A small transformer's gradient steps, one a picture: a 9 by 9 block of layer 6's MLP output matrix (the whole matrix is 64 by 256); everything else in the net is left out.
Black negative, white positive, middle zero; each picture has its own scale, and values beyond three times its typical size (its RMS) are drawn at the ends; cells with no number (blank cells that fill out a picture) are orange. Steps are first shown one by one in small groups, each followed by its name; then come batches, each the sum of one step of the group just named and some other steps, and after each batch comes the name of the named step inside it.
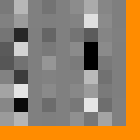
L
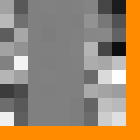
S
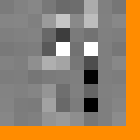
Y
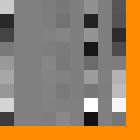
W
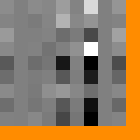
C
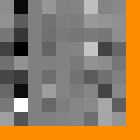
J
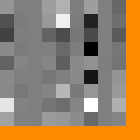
W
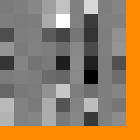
C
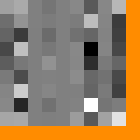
L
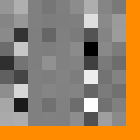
L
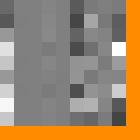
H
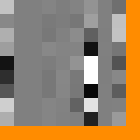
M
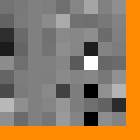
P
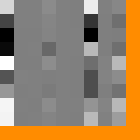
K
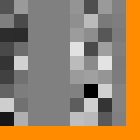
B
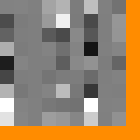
M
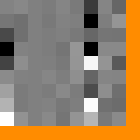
B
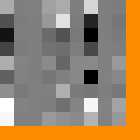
K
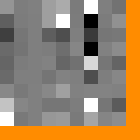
P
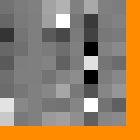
P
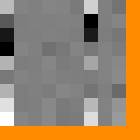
K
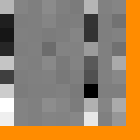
K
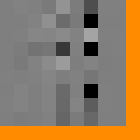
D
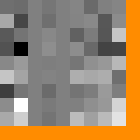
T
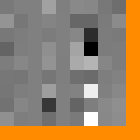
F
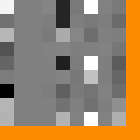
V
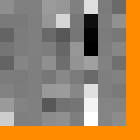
F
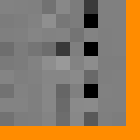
D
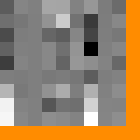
F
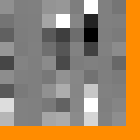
V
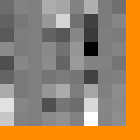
F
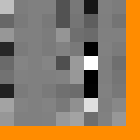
V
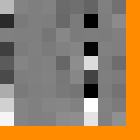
V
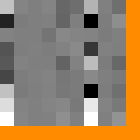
V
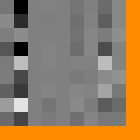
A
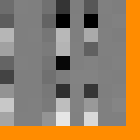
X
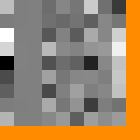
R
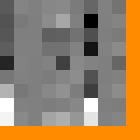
X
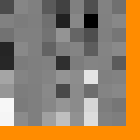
X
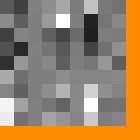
A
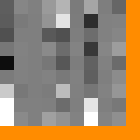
R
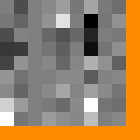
A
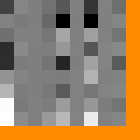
X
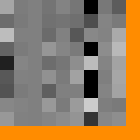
R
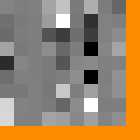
R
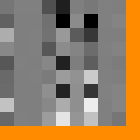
X
